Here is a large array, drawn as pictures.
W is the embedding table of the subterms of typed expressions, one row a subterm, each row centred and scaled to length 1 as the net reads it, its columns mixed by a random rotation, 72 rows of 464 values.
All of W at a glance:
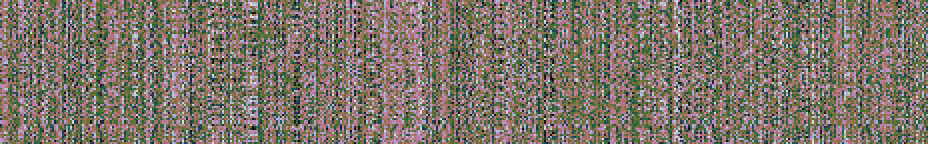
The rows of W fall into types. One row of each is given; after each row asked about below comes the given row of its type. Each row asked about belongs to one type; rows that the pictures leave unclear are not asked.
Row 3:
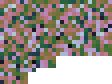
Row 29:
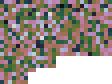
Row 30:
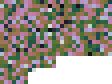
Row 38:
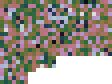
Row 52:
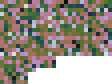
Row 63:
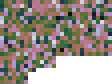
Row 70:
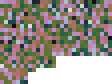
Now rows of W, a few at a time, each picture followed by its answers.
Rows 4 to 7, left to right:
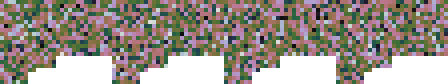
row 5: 38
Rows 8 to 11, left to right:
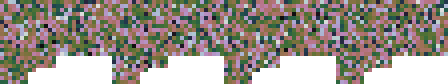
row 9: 3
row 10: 63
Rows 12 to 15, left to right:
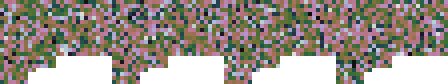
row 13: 29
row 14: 30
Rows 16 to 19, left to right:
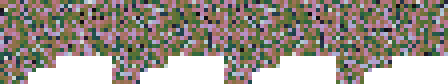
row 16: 3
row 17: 30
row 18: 30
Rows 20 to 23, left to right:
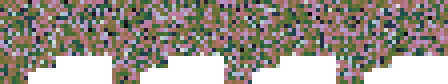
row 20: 52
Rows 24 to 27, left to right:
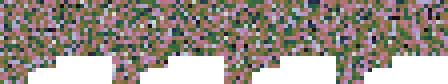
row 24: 30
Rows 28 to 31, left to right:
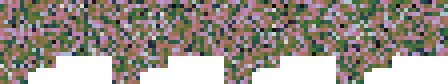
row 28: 70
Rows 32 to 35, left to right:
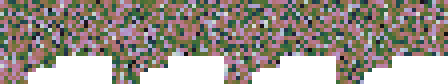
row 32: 38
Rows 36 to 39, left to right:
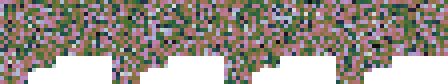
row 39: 29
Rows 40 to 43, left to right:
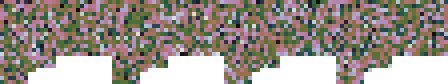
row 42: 70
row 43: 30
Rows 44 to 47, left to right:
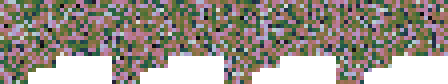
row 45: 3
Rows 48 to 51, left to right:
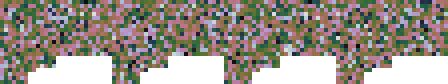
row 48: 38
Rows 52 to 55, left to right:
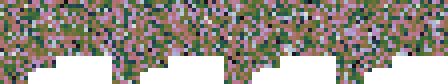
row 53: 70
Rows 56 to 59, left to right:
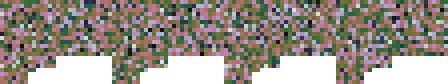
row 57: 30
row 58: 38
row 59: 63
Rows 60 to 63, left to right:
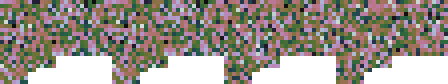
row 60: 70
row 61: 70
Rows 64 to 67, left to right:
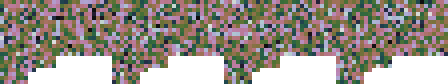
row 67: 38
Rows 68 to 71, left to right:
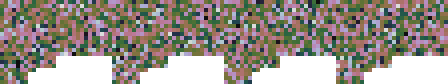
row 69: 3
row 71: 38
